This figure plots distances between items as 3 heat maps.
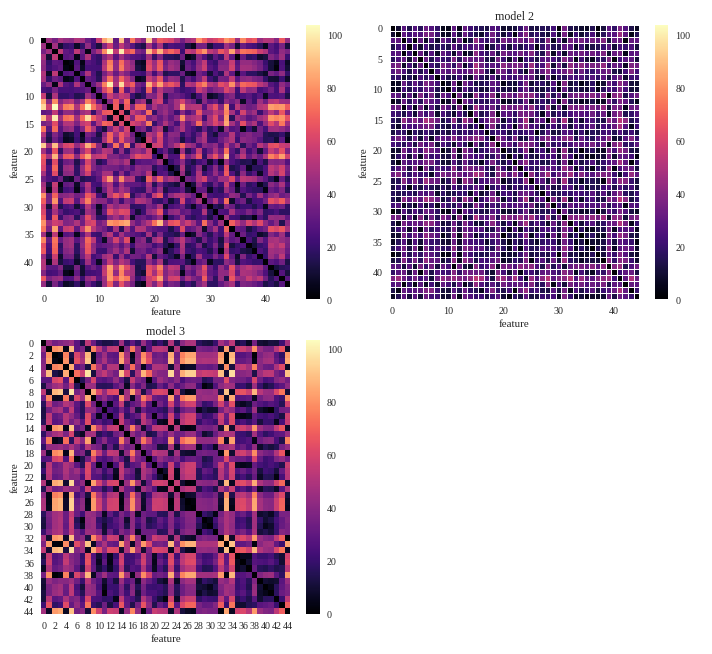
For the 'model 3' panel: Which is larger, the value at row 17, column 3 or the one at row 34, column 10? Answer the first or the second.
the second
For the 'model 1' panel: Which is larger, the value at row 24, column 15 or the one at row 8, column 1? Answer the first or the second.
the second
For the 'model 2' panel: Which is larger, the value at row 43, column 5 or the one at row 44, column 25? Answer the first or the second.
the first
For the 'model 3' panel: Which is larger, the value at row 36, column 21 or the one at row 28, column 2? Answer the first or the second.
the second
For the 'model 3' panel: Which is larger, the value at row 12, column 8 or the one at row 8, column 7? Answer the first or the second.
the first
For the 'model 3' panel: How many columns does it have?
45
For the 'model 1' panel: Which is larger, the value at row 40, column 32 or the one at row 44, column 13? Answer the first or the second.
the second
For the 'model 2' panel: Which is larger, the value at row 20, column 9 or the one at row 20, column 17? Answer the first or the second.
the second
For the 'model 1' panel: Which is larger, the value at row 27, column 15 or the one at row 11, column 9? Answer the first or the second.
the second
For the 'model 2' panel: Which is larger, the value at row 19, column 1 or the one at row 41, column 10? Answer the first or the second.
the second
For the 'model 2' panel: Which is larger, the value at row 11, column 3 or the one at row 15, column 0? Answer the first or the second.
the first
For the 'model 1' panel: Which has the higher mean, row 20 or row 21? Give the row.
21
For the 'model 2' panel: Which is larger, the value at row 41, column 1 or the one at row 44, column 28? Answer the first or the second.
the first
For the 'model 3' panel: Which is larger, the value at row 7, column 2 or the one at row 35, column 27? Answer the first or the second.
the second
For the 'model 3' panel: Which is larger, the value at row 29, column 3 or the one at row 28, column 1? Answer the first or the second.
the first
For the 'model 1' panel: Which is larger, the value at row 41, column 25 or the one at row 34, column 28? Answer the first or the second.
the second
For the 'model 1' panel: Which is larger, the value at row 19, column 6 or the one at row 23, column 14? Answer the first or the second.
the first
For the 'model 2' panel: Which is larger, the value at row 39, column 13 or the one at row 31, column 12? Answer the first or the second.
the second
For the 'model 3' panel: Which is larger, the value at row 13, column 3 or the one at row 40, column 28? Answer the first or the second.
the first
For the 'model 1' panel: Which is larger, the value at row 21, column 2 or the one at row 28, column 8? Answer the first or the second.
the first
